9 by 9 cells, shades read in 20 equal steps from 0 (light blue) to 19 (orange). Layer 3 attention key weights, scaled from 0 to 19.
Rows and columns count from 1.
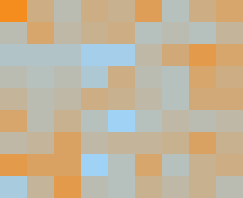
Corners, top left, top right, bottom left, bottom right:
19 12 2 6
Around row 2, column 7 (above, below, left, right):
5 11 5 5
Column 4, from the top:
10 9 1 3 10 5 7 0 6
